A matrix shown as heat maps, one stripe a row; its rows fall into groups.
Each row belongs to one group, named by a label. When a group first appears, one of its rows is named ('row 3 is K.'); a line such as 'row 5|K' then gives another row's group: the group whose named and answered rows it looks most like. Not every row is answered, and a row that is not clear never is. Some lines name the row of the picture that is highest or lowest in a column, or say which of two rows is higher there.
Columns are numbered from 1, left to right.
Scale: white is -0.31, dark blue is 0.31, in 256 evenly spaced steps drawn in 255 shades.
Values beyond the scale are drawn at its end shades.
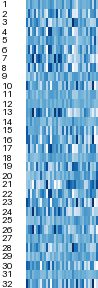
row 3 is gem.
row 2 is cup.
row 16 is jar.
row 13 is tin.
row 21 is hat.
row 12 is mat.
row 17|cup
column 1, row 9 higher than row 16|No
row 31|gem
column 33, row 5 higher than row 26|Yes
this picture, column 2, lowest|19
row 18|cup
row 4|cup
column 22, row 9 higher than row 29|No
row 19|gem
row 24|tin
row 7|tin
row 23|jar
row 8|cup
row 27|mat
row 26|tin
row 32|jar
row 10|jar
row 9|gem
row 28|gem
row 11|cup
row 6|cup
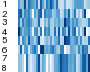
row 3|gem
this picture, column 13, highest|6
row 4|jar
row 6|cup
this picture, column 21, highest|4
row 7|hat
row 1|tin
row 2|jar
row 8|hat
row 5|gem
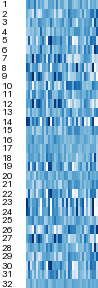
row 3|mat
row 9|tin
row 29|hat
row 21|hat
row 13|mat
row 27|tin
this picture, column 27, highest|10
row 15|hat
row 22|cup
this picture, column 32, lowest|14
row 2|hat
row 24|jar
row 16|tin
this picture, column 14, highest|14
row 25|tin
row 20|gem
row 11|cup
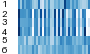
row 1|gem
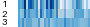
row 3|gem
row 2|tin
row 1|tin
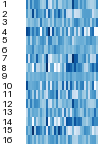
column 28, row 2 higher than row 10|No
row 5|cup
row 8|hat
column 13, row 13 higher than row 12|Yes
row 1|gem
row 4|jar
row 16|cup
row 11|cup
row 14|hat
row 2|tin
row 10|jar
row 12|gem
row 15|tin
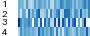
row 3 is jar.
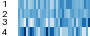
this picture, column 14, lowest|3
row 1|hat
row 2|mat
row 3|hat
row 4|tin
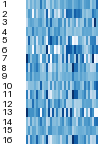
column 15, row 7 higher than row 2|Yes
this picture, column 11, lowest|5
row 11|gem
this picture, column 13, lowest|7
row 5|cup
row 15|cup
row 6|hat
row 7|jar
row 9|gem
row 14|mat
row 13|jar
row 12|tin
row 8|gem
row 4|tin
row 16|gem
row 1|mat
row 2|hat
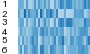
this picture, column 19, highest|5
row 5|mat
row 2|tin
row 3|hat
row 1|hat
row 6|cup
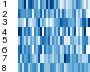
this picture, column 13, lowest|4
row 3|hat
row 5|cup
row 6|jar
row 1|tin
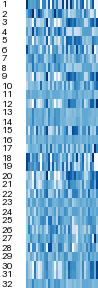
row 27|mat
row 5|hat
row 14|tin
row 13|tin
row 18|jar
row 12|hat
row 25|cup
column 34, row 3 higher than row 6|No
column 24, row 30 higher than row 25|Yes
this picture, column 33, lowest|2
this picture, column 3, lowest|28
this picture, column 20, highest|4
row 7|tin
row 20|hat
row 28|cup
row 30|hat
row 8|tin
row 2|tin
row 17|mat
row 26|cup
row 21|hat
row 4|tin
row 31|hat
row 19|jar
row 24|gem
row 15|gem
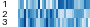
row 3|tin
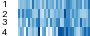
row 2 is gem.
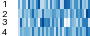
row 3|cup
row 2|mat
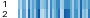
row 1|gem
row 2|gem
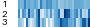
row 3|hat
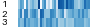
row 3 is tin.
